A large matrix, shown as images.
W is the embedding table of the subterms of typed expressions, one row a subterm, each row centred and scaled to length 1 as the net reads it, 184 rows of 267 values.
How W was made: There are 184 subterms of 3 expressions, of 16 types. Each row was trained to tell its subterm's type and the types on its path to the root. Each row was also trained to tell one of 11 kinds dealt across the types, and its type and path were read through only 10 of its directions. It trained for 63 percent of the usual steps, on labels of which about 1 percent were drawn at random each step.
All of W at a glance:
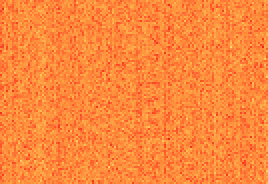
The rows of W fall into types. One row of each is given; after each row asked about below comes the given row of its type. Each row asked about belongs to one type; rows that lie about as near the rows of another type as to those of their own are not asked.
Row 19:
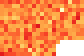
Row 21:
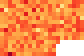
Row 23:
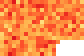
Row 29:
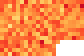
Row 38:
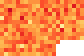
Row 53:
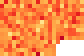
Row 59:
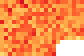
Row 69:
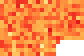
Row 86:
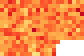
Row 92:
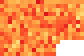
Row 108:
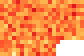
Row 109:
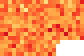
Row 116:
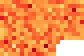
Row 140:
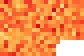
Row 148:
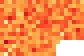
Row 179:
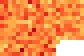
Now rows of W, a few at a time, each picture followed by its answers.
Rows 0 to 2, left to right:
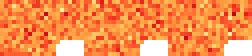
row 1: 19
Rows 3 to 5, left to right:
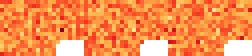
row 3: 23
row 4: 92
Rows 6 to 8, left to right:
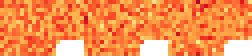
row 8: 59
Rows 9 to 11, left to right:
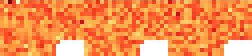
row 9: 92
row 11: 148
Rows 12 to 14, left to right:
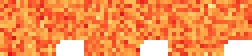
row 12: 92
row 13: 19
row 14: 140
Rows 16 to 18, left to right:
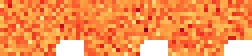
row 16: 69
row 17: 38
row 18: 108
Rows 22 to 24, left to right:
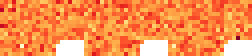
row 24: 86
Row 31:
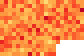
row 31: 69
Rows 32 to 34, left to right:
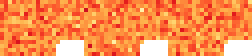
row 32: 53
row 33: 59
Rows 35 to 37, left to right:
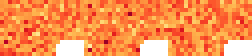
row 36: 179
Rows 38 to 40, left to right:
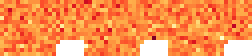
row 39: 23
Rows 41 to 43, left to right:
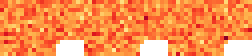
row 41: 59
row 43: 59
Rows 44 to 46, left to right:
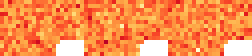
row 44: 92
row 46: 19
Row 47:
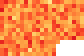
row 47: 19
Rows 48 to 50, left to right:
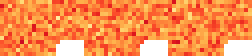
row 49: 108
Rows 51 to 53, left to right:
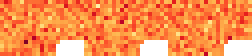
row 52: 53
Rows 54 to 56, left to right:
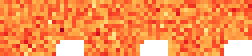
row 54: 38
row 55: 116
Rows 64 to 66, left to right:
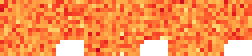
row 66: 38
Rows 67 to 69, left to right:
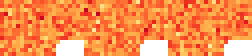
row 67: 92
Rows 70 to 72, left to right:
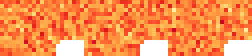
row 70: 19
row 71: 140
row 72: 21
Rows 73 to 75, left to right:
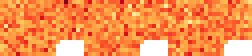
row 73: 53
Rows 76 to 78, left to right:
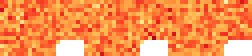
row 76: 59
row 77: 53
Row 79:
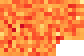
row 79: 116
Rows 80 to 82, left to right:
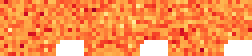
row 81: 38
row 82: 116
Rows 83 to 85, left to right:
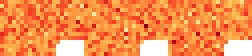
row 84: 86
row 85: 21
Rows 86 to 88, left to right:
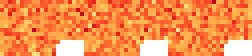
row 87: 23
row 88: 92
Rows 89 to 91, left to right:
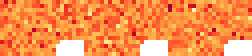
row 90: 29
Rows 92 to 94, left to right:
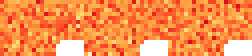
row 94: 38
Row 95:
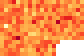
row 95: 140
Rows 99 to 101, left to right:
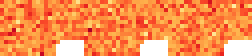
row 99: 148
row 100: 21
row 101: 59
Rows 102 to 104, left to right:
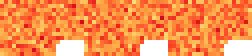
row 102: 59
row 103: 69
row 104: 29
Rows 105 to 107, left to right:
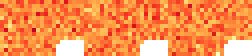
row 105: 23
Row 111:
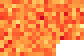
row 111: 148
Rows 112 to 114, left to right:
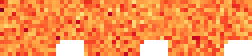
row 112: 21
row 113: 21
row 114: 29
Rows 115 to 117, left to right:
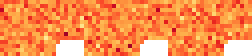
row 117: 140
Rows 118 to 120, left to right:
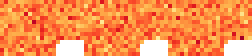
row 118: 29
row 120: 21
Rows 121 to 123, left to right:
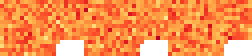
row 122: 21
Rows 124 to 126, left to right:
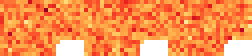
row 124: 92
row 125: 59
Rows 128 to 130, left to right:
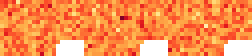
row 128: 86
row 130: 69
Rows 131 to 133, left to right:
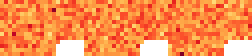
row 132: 148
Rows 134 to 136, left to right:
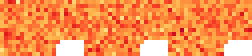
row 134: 69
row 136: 148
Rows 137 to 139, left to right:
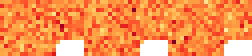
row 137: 86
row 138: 29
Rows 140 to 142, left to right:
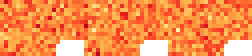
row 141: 148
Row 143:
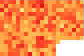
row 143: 23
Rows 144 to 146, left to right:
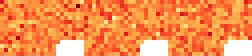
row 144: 116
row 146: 109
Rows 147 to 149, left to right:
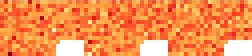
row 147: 140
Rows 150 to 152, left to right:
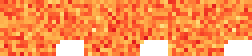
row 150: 69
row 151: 179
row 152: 53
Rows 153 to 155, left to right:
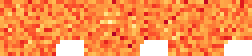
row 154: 179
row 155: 29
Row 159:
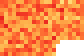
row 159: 19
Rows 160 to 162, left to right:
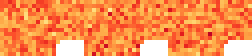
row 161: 21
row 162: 108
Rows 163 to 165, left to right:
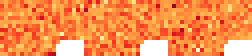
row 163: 108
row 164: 19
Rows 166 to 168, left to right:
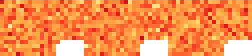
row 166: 148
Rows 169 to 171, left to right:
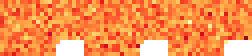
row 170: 19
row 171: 108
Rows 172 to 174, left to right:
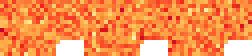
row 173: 29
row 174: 29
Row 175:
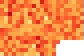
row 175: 38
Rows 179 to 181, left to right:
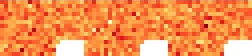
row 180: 179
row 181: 86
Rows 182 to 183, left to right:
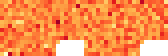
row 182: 108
